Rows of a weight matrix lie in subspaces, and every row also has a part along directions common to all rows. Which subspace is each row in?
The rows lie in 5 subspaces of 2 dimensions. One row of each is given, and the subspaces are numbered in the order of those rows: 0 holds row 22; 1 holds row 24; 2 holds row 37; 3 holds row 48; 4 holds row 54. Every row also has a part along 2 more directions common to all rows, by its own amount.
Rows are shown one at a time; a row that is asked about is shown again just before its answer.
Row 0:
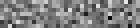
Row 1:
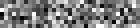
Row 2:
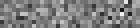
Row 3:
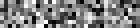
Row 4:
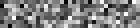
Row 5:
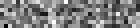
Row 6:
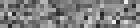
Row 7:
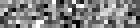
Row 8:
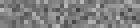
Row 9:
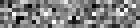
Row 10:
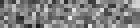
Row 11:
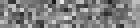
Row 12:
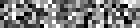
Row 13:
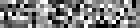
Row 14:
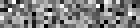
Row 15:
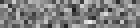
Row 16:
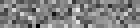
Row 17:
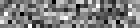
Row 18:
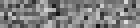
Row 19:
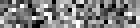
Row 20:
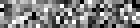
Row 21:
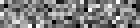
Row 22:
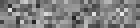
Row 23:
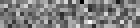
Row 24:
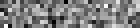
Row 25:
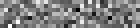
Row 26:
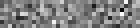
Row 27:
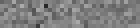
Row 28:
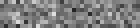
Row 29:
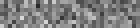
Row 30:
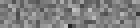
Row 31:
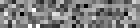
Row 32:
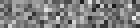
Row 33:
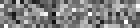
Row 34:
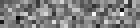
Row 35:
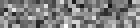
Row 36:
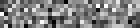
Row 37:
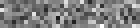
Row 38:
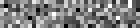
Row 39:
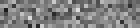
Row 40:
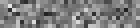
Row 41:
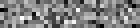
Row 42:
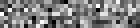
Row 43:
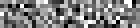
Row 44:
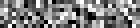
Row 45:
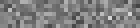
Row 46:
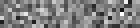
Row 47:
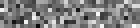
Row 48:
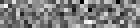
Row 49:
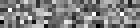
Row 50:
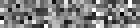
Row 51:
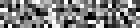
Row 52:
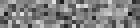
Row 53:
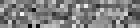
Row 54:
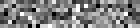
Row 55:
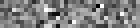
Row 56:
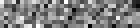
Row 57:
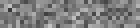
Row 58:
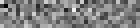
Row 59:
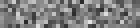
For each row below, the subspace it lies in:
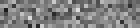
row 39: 4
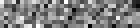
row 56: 1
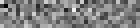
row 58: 3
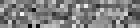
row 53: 4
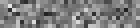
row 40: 0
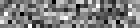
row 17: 4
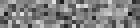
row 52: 4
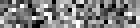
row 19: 4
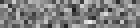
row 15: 3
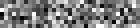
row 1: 2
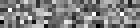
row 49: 0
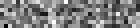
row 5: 1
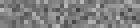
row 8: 2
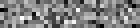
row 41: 2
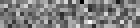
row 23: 3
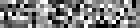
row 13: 2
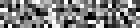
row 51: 1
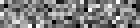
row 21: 3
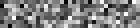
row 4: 1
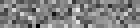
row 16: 4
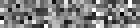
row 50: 0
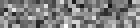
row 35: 4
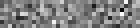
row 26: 0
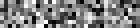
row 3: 3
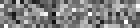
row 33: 1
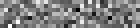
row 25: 0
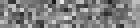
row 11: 4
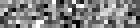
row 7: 4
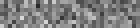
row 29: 3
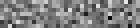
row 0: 0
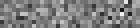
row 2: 0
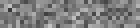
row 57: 0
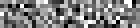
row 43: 2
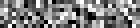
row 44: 3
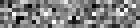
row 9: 0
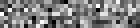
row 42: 1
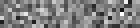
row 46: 0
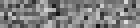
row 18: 2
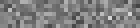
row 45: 0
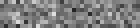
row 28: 1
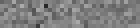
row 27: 4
